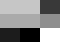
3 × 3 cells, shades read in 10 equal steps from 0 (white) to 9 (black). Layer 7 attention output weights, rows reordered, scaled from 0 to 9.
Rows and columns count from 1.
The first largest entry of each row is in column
3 3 2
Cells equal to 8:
1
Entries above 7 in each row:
0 0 2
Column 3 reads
7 4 0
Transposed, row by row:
2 3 8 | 2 3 9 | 7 4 0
